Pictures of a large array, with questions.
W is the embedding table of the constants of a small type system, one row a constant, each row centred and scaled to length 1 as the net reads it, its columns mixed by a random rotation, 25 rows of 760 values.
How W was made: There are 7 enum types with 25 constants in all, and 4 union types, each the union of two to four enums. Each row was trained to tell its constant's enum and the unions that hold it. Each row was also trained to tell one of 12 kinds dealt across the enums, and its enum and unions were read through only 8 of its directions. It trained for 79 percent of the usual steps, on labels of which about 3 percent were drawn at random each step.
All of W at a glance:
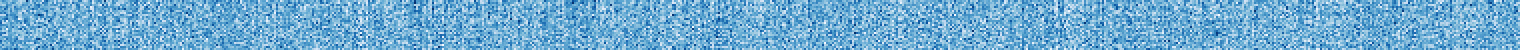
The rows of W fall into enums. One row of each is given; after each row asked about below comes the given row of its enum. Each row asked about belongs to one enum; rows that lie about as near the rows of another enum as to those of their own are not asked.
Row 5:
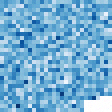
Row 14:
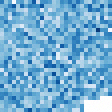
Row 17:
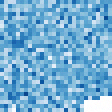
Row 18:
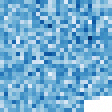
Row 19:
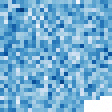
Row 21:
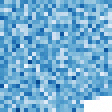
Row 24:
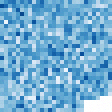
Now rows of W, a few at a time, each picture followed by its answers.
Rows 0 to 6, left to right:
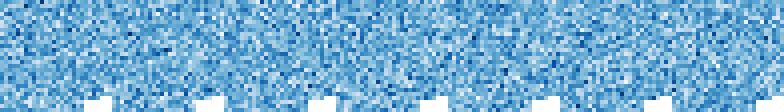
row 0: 5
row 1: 5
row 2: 19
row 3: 24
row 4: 24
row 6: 18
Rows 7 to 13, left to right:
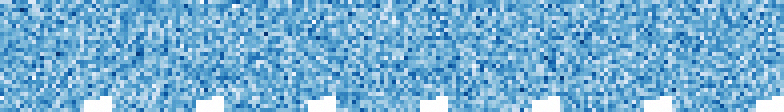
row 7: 19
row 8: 24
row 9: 18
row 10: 14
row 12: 5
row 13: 19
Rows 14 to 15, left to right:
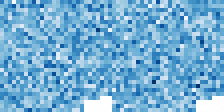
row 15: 17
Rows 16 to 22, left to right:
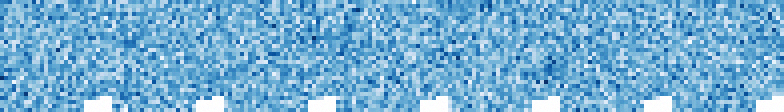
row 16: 18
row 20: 24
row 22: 18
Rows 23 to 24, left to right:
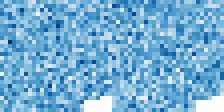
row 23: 19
